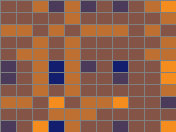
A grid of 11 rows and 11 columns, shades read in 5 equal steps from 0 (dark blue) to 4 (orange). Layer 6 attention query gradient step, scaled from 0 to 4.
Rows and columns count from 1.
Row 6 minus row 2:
-1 0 1 -2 0 -1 0 -2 0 0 1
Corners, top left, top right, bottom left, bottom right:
2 4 1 4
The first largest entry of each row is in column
11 5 1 3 2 11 11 3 4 4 3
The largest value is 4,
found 7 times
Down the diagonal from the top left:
2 2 2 2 3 1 2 2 2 2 4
